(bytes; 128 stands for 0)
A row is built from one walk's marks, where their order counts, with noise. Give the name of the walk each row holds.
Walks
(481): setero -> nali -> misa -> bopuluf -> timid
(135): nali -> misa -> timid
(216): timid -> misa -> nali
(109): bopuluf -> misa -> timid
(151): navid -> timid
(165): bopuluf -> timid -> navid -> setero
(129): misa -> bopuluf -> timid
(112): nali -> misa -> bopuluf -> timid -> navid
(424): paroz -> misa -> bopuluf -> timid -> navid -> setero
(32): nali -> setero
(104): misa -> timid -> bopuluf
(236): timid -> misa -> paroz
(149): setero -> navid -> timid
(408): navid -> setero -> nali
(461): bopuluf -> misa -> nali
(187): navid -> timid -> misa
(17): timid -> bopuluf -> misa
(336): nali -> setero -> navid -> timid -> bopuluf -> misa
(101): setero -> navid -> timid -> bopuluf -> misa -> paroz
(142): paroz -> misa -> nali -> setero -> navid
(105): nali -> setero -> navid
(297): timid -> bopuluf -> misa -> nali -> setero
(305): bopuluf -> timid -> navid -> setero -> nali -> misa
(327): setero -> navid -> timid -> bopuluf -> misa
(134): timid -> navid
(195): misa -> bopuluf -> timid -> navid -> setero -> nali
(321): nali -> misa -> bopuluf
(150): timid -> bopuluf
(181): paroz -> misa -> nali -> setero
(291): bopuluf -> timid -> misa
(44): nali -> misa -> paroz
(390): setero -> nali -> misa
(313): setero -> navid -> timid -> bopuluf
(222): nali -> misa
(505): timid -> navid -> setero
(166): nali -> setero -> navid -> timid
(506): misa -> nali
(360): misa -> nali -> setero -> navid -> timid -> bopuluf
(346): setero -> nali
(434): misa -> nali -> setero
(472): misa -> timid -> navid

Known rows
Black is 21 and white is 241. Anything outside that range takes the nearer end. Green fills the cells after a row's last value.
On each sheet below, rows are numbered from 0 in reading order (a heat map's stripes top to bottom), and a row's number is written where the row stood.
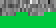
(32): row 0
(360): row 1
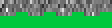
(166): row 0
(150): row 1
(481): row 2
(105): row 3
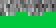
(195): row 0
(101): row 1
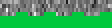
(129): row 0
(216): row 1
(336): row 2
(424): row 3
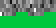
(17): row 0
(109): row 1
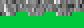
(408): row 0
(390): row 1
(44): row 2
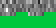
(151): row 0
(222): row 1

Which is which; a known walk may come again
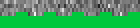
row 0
(434)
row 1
(506)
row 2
(481)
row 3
(505)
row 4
(105)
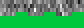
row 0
(101)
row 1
(135)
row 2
(461)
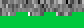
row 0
(112)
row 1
(17)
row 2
(291)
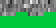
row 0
(181)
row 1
(104)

